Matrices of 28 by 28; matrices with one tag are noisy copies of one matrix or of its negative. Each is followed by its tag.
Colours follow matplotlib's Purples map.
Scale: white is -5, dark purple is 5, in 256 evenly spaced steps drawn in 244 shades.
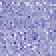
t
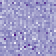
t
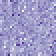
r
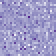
t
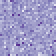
r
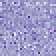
t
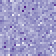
r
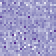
t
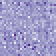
t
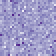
r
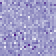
t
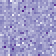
r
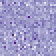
t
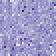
r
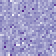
r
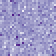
r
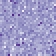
r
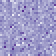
r
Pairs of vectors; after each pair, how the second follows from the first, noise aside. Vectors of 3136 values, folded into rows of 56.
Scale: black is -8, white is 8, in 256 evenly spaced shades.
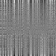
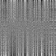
reversed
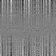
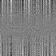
copied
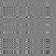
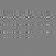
partly zeroed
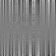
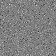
shuffled
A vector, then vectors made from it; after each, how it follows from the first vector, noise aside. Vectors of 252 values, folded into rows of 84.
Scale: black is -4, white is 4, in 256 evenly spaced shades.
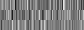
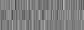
shrunk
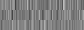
shrunk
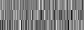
reversed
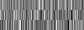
reversed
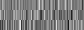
reversed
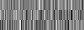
reversed
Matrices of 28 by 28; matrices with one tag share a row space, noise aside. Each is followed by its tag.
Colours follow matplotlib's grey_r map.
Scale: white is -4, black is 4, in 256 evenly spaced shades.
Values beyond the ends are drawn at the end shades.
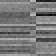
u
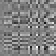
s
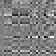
s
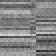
u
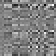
s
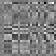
s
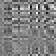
s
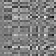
s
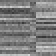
u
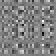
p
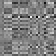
s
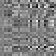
s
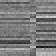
u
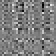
p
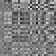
s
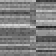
u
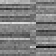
u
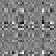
p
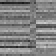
u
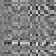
s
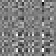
p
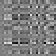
s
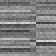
u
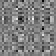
p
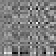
s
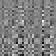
p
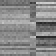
u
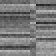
u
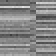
u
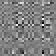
p
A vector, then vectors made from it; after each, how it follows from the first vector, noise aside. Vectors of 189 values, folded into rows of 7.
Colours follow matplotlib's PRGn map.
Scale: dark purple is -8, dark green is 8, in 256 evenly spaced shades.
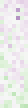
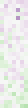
copied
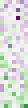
scaled up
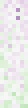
copied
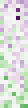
scaled up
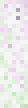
copied
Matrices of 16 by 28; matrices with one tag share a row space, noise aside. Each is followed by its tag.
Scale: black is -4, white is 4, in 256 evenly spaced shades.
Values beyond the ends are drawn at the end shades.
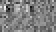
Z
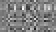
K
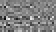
Z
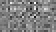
K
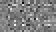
K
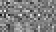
Z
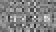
K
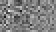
Z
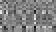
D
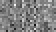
K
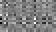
D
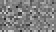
Z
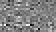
Z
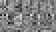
Z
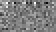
D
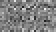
K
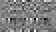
K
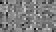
D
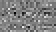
K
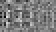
Z
